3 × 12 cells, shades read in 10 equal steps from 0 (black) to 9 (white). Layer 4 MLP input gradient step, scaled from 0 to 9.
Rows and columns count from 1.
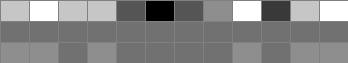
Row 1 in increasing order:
0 2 3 3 5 7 7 7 7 9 9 9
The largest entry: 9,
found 3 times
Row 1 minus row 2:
3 5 3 3 -1 -4 -1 1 5 -2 3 5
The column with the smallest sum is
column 6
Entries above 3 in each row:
8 12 12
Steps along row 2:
same same same same same same same same same same same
